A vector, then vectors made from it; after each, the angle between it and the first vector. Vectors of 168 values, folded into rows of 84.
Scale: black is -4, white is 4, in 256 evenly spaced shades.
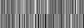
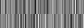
nearly opposite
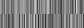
nearly parallel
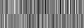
orthogonal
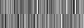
partly opposed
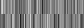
partly opposed
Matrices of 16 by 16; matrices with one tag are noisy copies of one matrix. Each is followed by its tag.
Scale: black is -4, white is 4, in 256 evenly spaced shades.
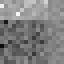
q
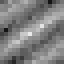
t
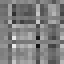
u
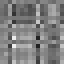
u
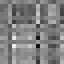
u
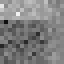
q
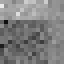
q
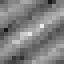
t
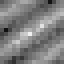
t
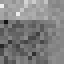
q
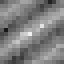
t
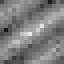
t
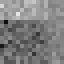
q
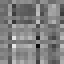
u
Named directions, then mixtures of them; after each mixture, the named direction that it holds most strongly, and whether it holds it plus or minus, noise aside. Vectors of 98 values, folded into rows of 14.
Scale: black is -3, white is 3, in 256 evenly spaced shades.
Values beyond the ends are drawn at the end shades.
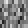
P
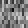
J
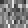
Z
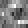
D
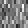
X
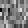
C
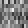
J, minus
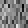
X, minus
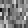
C, plus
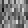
J, minus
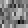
D, minus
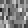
C, plus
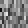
P, plus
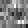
D, plus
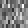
X, plus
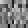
Z, minus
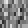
P, plus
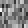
C, minus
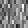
X, plus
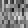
J, plus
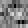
D, minus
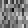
J, plus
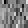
X, minus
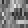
D, plus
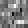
D, plus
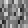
P, plus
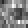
D, plus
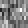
C, plus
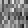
J, minus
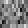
P, plus
